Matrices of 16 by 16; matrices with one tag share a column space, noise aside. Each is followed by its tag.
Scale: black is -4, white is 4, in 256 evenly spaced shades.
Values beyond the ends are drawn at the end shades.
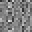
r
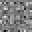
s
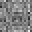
r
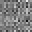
r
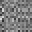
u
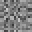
u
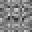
u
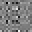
s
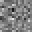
u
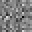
u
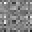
s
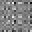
s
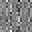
r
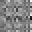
u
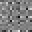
s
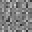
r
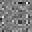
s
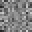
r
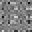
s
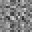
u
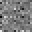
s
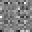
s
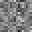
r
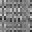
u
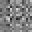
u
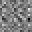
u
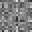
r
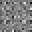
s
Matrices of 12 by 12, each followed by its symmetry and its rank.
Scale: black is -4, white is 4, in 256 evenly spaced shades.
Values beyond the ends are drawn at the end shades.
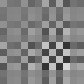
symmetric, rank one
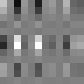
neither, rank one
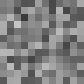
antisymmetric, full rank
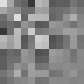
symmetric, rank two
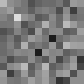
symmetric, full rank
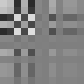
symmetric, rank one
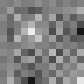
symmetric, rank two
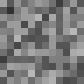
symmetric, full rank
